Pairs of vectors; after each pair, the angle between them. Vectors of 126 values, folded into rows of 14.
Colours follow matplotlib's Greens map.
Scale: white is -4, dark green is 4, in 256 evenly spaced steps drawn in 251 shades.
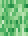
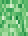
partly opposed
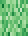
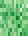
partly aligned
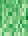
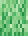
nearly opposite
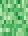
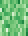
partly aligned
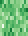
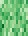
nearly opposite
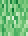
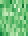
orthogonal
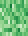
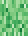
orthogonal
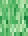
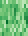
nearly parallel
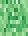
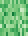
partly opposed
